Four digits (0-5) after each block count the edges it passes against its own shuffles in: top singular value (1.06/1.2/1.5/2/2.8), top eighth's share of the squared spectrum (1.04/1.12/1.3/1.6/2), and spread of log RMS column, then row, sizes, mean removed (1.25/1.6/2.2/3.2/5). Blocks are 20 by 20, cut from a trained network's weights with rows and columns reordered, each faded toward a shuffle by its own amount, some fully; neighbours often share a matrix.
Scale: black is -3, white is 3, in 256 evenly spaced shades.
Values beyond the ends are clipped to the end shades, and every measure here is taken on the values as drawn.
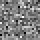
0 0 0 0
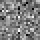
2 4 1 0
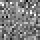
2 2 0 0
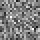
2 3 0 0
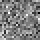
2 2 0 0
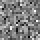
1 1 0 0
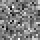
1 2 0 0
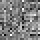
3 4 2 1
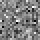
2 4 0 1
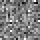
0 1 0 0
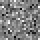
0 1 0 0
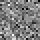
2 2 0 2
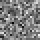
1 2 0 0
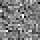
2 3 0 1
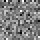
2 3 0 1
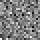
0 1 0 0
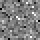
0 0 0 0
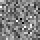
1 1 0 0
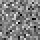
0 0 0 0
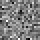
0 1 0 0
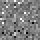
1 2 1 0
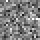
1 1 0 0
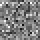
1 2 0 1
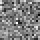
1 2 0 0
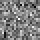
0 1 0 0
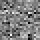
2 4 1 1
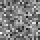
0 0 0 0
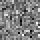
0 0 0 0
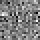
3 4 0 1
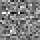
3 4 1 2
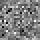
2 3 0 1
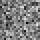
1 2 1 0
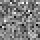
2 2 0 0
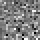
1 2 2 0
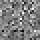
2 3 1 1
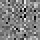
2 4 2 0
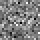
1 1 0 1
